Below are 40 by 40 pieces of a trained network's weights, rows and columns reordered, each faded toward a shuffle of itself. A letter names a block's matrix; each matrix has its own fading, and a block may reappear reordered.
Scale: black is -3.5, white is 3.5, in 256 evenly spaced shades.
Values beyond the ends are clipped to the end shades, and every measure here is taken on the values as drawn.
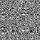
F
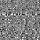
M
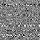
F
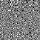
F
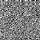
M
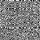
M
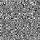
M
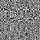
M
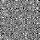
F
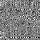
M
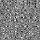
F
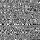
M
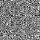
M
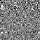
F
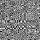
M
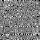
F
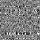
F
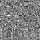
M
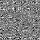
F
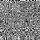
M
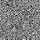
M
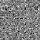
F
